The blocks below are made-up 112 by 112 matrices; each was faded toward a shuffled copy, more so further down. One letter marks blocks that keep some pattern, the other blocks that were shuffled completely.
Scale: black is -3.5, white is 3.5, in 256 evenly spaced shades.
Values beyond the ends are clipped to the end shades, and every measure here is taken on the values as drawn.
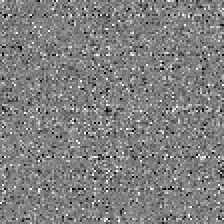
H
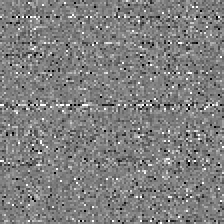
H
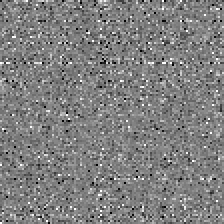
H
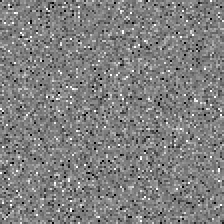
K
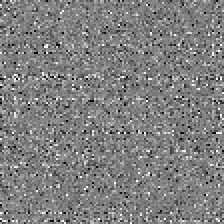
H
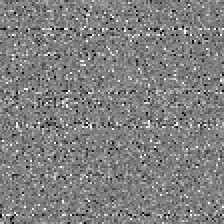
H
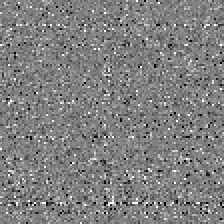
H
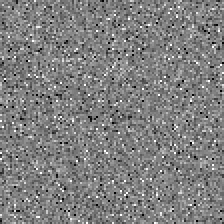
K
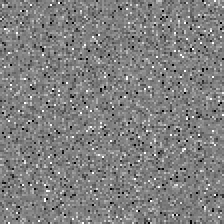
K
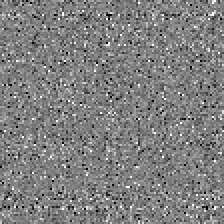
H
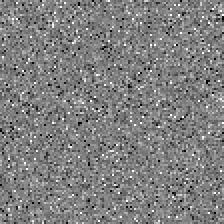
K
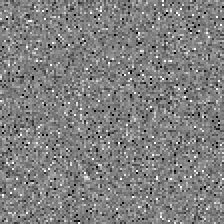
K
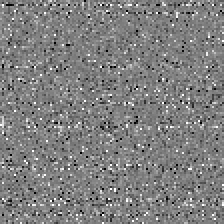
H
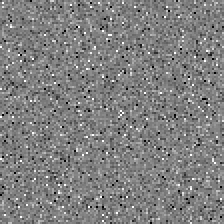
K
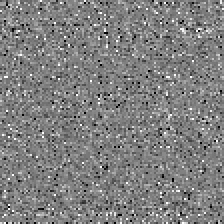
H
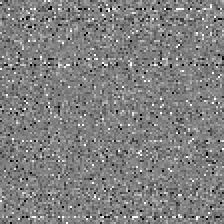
H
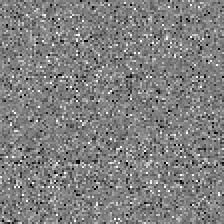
H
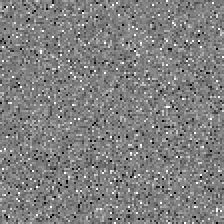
K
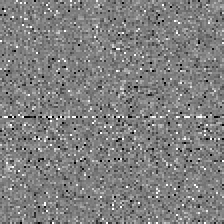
H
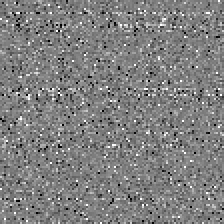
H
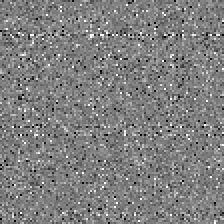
H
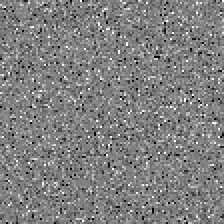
K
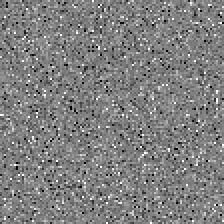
K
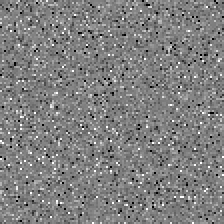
K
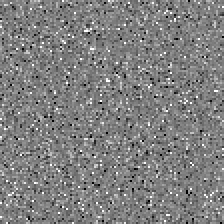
K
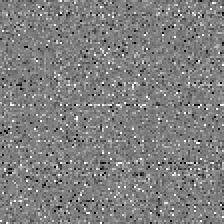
H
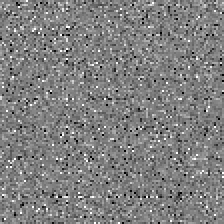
H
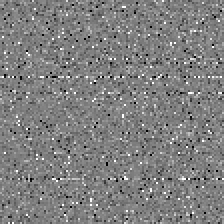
H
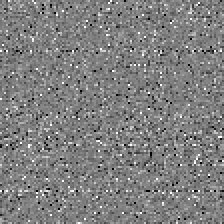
H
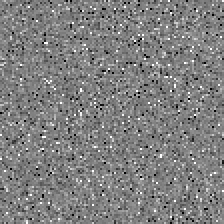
K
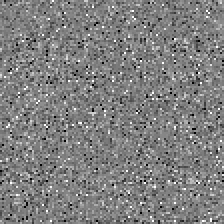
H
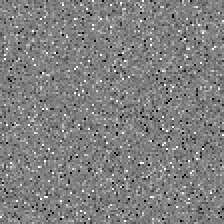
K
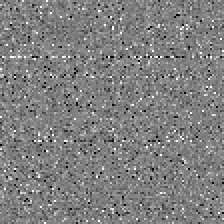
H
